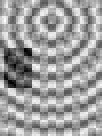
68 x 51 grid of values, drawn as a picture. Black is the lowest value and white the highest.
The middle left is the ninth with the lowest average. Rings spread out from the top middle. In the middle left lies a patch that is lower than the rest.
